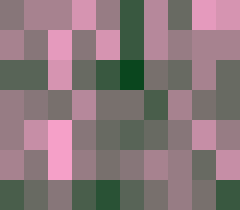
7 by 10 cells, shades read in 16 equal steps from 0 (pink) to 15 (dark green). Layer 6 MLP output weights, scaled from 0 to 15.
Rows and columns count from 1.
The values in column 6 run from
7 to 15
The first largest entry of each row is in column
6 6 6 7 6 9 5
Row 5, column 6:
10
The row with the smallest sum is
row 1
